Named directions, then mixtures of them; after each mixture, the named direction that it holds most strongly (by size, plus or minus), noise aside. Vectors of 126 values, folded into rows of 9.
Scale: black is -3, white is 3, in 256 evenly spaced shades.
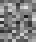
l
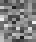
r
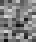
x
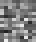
x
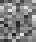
l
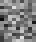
r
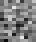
x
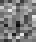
x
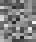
r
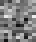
x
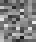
r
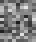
l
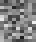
r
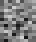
x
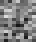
x
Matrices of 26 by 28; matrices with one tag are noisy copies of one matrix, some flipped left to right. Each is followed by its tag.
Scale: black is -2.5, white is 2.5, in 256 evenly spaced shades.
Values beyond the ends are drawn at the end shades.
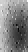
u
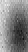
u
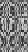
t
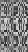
t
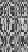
t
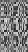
t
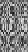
t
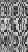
t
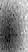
u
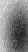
u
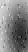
u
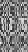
t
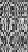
t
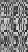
t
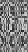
t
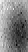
u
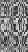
t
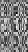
t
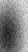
u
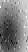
u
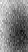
u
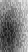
u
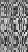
t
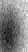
u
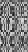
t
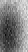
u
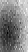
u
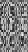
t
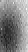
u
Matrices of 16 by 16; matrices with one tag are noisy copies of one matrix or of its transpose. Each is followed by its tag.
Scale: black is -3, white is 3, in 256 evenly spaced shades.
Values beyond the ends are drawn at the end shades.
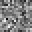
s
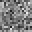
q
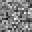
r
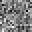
q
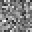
s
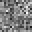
q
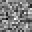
r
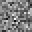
r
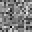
q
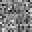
q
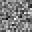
r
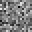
s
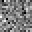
s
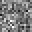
q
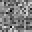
q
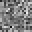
q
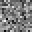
s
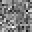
q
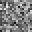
s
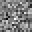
r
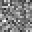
s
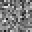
s
